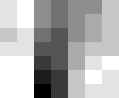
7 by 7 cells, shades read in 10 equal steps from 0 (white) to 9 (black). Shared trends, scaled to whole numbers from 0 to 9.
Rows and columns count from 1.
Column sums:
5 2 43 42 22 14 10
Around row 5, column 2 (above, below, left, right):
1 0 0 7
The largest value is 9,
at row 7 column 3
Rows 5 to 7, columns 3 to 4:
7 6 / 8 7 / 9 7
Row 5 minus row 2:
-1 0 3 1 -1 -2 -2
